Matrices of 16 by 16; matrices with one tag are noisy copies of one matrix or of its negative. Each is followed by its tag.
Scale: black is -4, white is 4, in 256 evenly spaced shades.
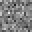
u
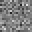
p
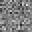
p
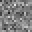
u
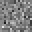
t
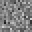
t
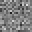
p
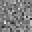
t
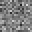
p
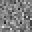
t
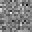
p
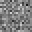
p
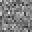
u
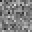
u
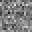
u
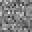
u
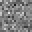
u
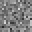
t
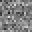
u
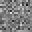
p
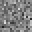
t
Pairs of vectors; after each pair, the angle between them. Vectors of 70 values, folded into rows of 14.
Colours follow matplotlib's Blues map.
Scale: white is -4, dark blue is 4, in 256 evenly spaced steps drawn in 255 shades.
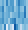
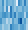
orthogonal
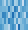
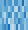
nearly opposite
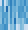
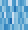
orthogonal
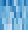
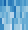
nearly parallel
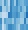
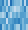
orthogonal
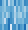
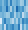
orthogonal
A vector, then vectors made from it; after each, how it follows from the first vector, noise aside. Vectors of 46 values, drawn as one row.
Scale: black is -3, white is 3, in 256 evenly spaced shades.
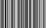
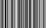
copied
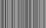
shrunk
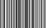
sign-scrambled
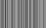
shrunk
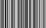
copied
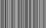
shrunk
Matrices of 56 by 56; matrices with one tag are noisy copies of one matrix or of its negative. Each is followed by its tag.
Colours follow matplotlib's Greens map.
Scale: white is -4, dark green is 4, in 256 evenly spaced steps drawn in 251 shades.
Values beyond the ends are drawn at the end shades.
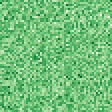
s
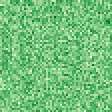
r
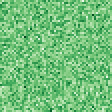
s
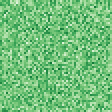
r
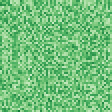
r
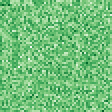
r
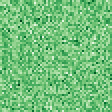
r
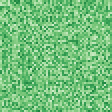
r
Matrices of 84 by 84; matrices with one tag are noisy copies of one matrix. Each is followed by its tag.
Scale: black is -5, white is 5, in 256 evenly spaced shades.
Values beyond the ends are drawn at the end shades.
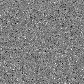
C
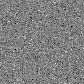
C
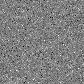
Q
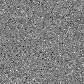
Q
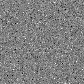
C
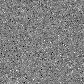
Q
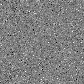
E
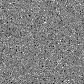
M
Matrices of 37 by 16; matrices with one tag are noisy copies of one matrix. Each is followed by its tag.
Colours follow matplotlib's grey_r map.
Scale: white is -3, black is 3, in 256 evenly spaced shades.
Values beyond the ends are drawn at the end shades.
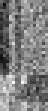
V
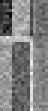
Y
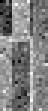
Y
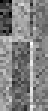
Y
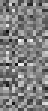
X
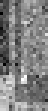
V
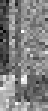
V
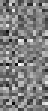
X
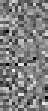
X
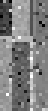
Y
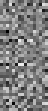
X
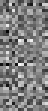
X
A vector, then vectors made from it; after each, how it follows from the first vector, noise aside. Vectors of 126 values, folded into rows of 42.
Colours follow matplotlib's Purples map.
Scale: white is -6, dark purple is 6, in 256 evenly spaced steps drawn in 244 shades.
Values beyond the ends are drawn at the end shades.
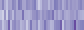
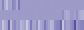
partly zeroed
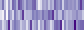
scaled up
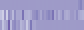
partly zeroed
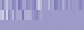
partly zeroed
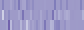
partly zeroed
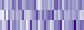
scaled up
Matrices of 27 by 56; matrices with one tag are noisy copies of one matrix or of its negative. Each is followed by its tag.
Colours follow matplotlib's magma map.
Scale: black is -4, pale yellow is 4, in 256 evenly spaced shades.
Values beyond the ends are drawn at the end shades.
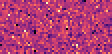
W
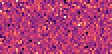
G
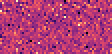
G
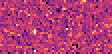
W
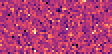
W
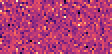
G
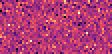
G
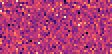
G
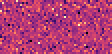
G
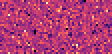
W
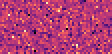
W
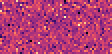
G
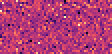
G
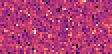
W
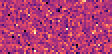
W
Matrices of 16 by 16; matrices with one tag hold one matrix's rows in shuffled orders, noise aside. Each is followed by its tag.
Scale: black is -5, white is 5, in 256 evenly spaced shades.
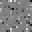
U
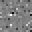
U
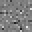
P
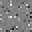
U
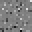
P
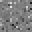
U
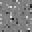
U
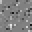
U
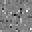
P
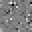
U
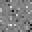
U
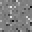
U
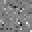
P
